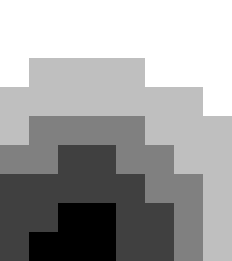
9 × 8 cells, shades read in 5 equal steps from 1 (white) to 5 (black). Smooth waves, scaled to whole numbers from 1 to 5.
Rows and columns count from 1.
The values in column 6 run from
1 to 4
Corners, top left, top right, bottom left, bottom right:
1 1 4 2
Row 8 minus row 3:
3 2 3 3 2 3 2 1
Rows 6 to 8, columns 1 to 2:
3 3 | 4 4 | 4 4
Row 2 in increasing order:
1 1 1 1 1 1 1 1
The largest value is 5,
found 5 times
